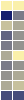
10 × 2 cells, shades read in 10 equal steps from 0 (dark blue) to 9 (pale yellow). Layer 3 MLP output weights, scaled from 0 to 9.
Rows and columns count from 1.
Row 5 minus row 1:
-5 -4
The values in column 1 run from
0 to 9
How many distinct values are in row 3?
2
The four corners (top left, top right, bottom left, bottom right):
9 9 2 2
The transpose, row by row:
9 0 7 3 4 6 4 5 6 2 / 9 4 6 5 5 9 5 6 7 2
